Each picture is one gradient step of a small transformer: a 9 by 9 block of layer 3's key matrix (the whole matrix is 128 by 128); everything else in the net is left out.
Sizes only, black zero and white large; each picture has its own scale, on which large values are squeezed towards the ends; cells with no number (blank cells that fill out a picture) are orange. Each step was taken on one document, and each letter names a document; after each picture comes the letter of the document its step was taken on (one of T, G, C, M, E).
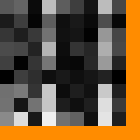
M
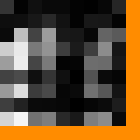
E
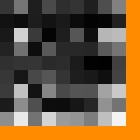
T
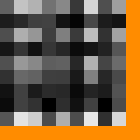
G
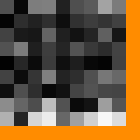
M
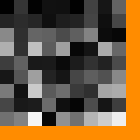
T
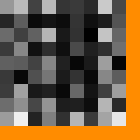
M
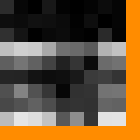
E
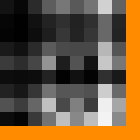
M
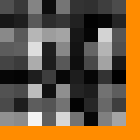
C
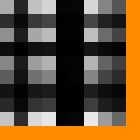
G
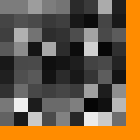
T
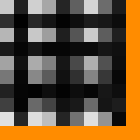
G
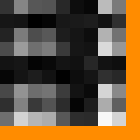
T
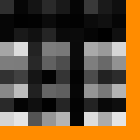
E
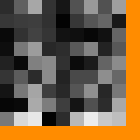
M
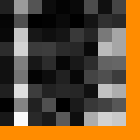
T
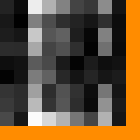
C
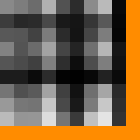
M
